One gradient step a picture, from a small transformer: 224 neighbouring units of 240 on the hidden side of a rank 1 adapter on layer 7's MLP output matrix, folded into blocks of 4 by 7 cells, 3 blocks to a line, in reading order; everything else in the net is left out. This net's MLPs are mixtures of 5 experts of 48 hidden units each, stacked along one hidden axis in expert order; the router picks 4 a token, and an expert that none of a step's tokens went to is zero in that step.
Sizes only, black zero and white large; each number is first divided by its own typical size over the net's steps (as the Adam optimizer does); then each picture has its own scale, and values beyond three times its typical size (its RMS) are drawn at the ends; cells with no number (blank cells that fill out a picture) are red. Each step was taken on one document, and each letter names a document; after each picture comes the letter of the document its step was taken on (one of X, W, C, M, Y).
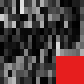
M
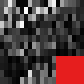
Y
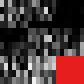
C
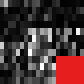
C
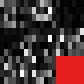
M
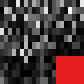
Y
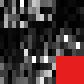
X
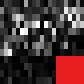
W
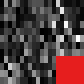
M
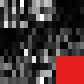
X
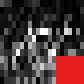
C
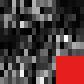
X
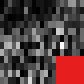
Y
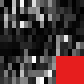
X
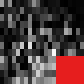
C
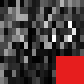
Y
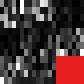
M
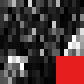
M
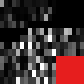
C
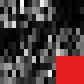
M
